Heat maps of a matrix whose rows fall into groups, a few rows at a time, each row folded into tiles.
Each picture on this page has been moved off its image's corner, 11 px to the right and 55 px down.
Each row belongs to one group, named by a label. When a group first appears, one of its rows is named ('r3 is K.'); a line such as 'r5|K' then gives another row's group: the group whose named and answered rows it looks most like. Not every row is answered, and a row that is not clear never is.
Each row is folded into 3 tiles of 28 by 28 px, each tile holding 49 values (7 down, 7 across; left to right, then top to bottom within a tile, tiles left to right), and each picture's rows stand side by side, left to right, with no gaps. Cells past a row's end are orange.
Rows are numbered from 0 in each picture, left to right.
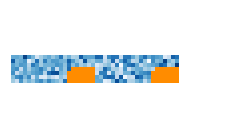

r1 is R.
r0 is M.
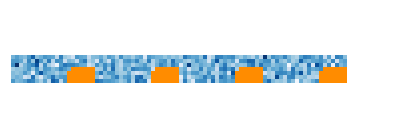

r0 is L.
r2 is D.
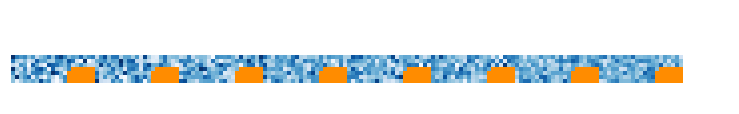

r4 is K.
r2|D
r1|L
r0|M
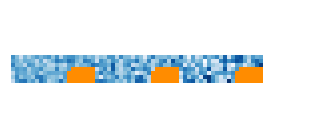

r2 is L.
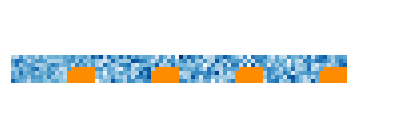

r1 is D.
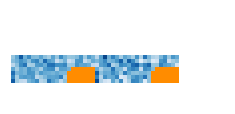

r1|L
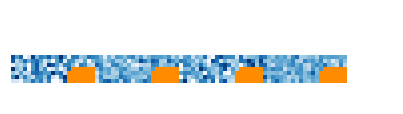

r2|D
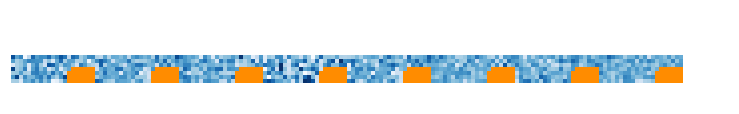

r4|D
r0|M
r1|D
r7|K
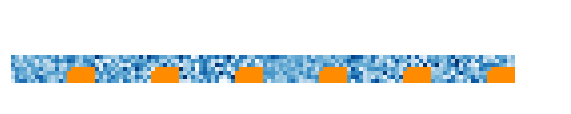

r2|M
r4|K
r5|L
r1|M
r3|K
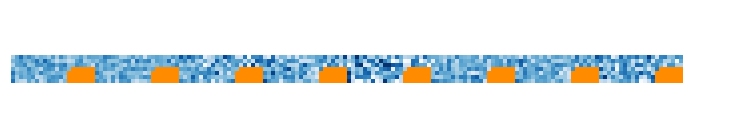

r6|D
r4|L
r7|M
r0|L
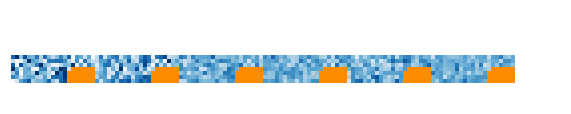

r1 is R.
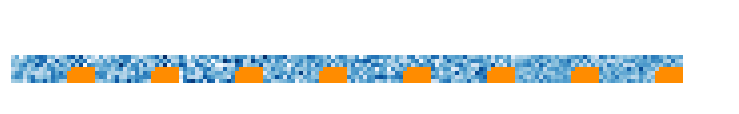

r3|R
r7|M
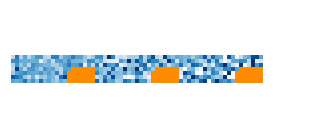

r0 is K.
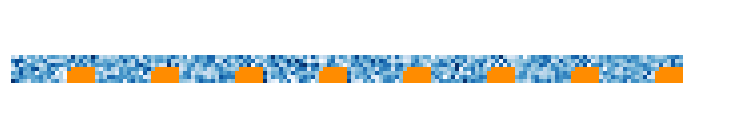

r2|R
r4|L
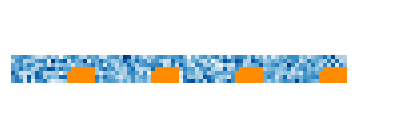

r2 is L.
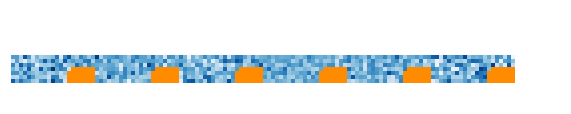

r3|K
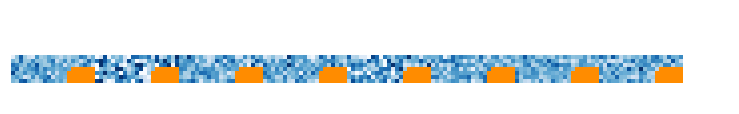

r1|D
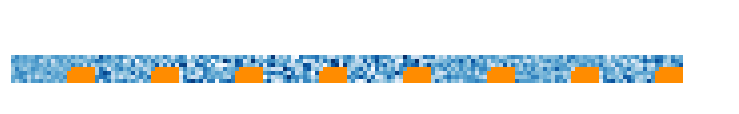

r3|D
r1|K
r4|R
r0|K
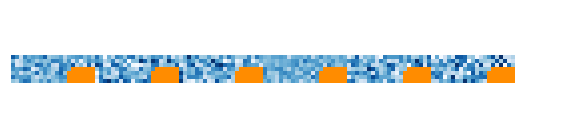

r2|L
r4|D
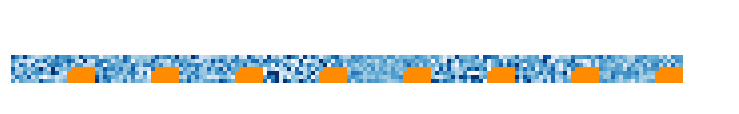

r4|K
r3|K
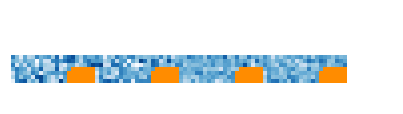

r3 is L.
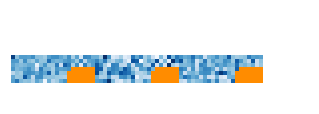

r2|M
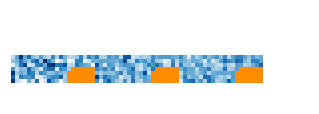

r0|L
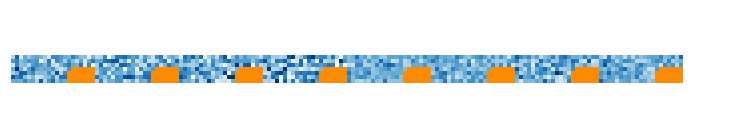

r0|K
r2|K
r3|K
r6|M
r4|L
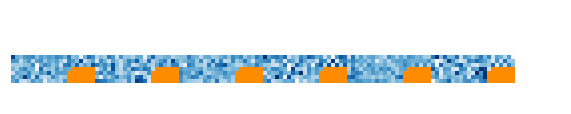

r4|K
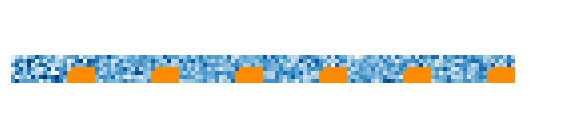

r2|M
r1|M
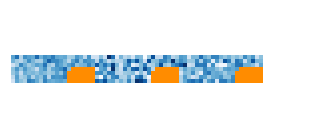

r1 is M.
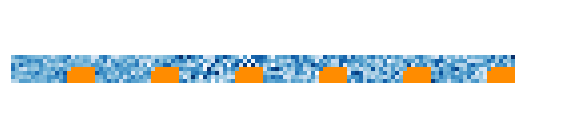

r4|K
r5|D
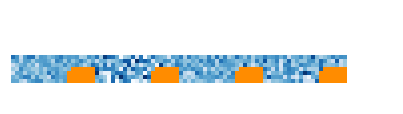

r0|R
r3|M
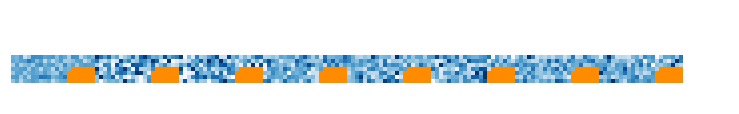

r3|D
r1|M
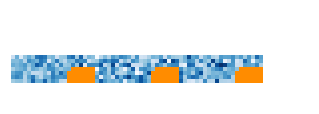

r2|L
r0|R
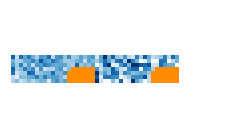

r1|L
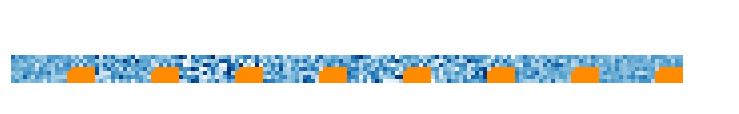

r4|K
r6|L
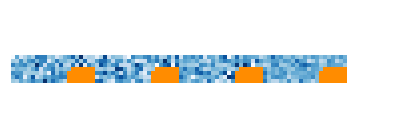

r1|D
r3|L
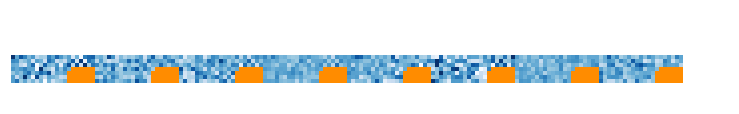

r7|L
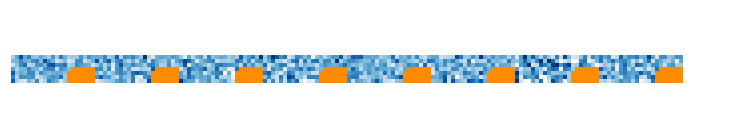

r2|D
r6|L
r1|M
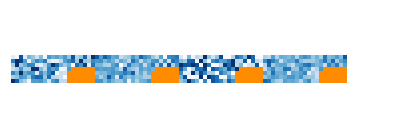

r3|D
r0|D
